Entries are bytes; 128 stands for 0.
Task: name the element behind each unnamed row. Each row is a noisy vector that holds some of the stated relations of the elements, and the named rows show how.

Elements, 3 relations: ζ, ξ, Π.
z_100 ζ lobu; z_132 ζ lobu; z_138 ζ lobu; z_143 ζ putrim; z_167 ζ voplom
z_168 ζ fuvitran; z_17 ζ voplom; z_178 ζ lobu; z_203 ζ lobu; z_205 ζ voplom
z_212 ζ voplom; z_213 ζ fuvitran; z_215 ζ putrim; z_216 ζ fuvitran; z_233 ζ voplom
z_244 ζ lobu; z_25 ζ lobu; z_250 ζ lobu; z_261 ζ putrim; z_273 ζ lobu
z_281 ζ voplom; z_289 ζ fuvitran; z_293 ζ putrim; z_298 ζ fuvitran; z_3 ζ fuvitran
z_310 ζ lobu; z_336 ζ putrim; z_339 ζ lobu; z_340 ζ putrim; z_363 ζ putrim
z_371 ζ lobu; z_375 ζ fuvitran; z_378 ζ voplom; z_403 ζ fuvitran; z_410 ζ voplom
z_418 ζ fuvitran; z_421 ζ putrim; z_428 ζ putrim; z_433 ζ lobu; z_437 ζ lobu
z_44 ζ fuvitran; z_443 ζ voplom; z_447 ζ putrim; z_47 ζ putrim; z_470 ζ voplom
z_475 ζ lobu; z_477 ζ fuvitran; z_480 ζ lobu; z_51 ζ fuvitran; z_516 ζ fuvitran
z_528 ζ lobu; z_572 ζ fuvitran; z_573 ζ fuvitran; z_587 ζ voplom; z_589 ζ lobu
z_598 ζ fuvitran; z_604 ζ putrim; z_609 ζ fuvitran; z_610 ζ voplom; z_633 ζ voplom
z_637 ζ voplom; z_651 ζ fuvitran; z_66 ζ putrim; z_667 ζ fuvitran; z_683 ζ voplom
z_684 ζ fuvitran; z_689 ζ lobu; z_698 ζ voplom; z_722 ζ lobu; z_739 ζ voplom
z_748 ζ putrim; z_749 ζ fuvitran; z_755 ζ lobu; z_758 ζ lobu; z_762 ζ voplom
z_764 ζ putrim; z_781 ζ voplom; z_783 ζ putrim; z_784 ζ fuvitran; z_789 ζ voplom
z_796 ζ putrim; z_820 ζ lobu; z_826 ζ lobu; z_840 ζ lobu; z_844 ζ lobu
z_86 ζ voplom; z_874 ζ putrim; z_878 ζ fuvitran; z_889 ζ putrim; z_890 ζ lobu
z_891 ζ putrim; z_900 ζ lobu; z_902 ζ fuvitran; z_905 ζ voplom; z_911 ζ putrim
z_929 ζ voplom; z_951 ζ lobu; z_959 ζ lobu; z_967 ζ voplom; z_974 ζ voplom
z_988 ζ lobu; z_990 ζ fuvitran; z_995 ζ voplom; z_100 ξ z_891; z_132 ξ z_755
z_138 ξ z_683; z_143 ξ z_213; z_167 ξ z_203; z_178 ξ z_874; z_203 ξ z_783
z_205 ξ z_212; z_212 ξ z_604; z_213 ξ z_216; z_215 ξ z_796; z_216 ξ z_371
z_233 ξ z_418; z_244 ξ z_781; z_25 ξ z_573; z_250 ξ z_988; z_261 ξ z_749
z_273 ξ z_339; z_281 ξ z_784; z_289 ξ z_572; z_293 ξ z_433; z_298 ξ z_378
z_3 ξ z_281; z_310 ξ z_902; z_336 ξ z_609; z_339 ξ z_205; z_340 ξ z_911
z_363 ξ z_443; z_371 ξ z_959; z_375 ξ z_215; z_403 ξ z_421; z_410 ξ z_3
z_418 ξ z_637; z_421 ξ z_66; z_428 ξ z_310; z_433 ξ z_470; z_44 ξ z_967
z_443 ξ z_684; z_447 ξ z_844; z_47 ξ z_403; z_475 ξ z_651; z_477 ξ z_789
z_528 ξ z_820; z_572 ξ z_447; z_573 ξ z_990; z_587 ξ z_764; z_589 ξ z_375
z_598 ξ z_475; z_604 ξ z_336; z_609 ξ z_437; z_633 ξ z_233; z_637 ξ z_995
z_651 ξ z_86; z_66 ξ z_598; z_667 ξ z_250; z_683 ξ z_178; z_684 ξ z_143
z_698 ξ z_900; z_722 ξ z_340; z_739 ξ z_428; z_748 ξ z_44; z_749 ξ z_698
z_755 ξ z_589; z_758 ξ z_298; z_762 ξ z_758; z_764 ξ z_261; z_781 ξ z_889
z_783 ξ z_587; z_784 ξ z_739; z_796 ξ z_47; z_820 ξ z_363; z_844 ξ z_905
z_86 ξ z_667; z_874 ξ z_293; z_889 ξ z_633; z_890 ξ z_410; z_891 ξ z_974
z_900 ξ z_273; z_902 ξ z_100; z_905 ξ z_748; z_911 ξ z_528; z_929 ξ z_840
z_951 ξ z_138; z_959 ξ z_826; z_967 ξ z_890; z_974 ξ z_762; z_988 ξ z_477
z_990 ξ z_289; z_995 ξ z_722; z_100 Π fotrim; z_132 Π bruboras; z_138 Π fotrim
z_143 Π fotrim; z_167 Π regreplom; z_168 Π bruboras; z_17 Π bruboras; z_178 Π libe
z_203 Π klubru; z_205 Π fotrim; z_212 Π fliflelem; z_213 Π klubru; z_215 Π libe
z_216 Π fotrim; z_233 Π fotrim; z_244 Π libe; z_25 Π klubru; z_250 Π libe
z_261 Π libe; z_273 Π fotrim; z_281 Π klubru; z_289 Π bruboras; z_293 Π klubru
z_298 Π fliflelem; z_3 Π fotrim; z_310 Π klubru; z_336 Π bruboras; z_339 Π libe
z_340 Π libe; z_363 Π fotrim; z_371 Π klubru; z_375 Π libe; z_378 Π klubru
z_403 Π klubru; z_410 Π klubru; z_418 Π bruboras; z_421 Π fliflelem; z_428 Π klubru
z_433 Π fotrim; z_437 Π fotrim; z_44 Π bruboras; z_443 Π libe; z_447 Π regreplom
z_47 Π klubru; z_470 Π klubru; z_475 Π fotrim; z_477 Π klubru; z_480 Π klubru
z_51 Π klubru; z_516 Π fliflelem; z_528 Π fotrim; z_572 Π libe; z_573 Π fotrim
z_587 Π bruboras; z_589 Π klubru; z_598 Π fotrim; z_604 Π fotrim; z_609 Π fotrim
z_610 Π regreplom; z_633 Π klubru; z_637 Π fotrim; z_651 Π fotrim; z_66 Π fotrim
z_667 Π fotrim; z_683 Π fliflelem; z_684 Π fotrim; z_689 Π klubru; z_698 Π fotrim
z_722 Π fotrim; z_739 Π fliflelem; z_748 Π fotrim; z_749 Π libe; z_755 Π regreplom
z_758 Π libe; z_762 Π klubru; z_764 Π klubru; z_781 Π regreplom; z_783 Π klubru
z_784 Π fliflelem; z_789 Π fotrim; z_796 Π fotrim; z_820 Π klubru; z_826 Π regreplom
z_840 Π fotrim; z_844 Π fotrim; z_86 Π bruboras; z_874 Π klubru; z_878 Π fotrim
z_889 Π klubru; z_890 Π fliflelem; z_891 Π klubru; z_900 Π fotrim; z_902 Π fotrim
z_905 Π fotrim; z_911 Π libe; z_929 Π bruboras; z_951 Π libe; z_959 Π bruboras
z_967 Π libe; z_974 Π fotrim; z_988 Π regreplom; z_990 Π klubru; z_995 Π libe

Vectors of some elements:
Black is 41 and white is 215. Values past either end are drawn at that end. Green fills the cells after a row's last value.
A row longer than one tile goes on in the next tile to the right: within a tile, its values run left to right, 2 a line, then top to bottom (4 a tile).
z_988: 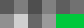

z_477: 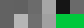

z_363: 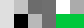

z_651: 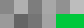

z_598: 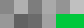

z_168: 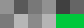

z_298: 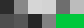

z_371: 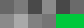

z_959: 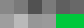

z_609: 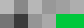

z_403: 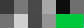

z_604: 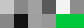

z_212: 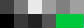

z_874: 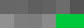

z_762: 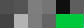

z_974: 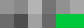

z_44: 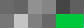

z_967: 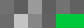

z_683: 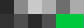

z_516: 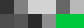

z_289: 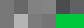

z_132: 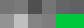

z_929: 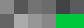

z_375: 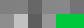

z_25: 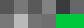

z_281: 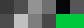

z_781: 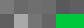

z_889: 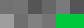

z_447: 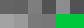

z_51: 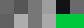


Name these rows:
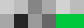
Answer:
z_684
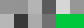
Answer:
z_748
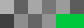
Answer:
z_749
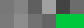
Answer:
z_213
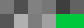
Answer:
z_610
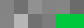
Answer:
z_572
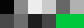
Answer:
z_784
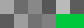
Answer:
z_339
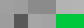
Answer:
z_433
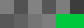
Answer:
z_764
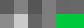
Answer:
z_755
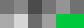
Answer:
z_250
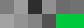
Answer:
z_820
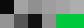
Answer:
z_421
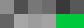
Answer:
z_17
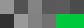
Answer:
z_587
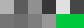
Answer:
z_261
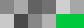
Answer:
z_66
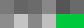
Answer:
z_826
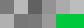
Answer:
z_475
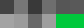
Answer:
z_47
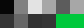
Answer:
z_739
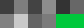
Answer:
z_589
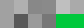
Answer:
z_138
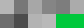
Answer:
z_789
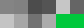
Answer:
z_215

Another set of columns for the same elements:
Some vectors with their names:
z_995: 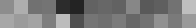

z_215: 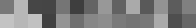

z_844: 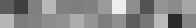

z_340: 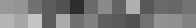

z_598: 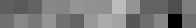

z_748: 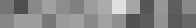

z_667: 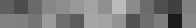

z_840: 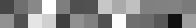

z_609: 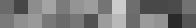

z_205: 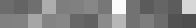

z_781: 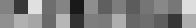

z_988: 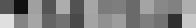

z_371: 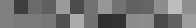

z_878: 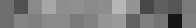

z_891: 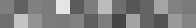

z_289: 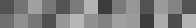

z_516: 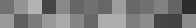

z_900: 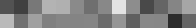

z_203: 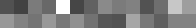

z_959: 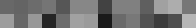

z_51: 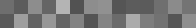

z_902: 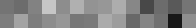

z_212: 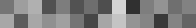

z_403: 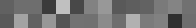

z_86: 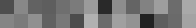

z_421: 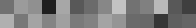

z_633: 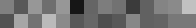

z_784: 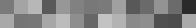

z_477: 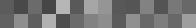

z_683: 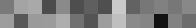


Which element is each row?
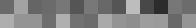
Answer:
z_749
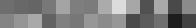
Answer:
z_796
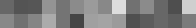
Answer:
z_789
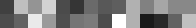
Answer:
z_929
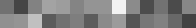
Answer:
z_604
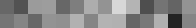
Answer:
z_573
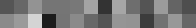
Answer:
z_336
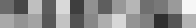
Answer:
z_167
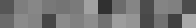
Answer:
z_168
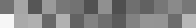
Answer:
z_758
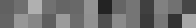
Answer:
z_418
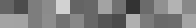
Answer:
z_310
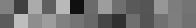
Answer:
z_889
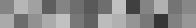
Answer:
z_739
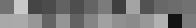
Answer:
z_375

